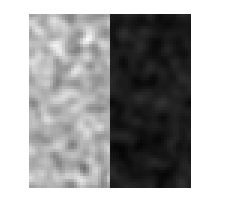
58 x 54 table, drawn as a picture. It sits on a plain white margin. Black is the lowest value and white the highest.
The table splits into one row of 2 panels. Panel 1,1: high, blotchy. Panel 1,2: very low, blotchy, faint in contrast.
